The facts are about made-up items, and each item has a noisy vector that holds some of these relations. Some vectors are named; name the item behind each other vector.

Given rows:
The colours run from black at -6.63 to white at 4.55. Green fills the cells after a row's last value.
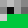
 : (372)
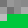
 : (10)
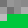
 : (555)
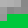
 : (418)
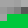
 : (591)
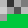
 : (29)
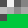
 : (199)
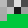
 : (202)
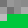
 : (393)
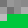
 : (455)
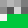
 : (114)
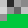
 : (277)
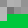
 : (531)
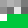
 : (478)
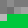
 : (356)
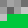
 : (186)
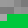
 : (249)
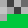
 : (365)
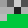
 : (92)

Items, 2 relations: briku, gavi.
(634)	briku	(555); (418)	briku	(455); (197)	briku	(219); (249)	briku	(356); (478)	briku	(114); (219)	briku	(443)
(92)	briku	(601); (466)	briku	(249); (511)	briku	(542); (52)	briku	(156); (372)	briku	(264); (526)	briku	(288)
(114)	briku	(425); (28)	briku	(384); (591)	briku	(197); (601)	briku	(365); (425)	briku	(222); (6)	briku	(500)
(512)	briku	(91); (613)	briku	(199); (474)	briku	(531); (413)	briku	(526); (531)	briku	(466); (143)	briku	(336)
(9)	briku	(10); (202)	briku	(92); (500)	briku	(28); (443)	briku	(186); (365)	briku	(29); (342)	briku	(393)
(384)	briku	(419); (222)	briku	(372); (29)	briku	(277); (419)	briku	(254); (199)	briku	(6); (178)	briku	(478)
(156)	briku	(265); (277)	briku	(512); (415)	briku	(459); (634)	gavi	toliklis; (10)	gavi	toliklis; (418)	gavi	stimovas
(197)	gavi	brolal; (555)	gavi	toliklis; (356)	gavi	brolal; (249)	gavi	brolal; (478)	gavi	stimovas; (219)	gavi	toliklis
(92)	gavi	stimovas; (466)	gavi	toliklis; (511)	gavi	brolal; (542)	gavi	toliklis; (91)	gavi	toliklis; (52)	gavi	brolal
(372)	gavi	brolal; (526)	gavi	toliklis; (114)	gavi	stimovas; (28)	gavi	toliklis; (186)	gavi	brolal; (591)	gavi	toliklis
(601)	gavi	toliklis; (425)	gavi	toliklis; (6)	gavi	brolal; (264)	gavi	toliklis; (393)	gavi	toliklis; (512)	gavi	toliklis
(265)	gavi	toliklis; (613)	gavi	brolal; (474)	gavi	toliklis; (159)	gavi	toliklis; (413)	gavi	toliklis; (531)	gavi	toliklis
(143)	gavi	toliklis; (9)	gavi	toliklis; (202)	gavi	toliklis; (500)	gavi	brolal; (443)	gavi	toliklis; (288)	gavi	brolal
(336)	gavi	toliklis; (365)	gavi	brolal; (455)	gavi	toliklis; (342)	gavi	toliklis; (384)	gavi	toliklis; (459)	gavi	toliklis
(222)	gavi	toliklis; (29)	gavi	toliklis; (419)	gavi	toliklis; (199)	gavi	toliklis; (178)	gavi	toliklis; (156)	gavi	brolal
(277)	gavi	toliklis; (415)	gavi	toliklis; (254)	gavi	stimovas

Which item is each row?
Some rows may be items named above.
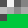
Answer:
(199)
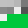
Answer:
(178)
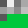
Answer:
(500)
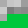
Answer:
(474)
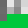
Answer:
(419)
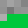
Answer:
(466)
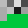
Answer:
(202)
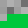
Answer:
(443)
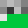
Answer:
(425)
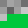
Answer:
(186)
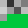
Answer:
(29)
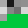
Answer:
(91)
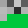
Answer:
(601)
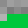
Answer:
(197)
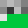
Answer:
(425)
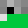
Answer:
(264)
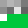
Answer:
(478)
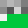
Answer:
(114)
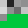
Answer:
(512)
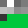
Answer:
(613)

